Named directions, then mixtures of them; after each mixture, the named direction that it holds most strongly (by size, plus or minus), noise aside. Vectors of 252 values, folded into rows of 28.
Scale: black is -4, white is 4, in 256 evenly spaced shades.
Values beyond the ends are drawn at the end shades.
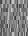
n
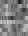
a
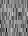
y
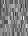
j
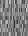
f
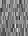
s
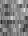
a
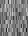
y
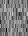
y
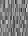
f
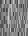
n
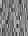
s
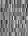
f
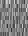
f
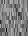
y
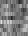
a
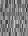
f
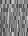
n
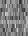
s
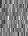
n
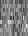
j
